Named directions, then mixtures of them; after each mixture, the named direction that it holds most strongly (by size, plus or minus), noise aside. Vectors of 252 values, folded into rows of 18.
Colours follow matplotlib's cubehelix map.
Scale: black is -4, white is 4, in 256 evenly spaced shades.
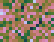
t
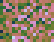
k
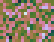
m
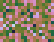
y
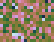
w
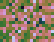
t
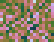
y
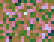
m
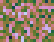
m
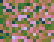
k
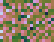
k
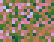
k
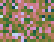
w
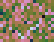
t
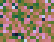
w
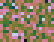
w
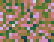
y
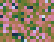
w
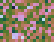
w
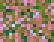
y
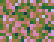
m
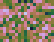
m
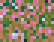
w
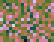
y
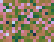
k
